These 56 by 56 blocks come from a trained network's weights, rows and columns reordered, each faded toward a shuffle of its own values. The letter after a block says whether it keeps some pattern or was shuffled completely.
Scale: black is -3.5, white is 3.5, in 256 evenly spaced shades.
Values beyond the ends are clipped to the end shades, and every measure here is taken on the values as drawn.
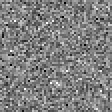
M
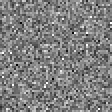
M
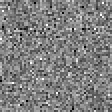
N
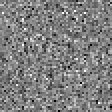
N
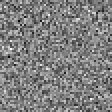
N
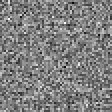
N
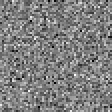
N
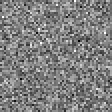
M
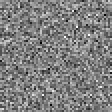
M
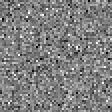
M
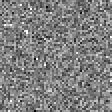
N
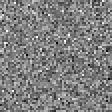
N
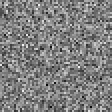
N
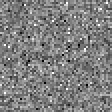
M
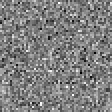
N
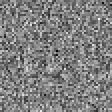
N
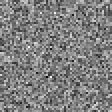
M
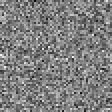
N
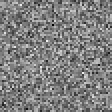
N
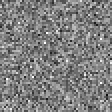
N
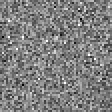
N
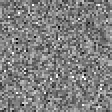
M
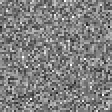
M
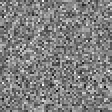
N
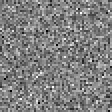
M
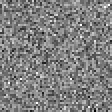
M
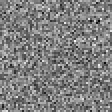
N
